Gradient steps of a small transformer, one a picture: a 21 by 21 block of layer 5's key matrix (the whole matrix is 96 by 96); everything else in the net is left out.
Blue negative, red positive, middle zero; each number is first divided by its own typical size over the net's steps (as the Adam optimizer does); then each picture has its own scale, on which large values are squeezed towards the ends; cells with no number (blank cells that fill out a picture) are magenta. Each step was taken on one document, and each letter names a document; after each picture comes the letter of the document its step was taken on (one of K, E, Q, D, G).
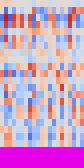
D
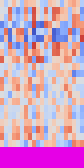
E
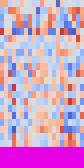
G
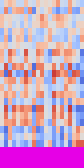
D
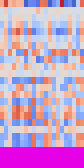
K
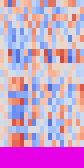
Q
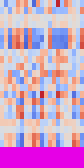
E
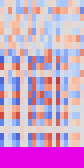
K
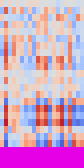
D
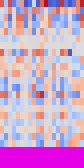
E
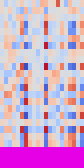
G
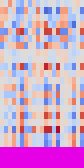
G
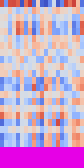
E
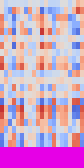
D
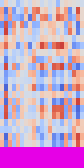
D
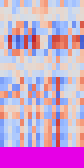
E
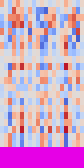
G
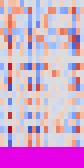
G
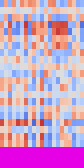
K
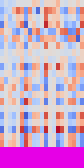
G
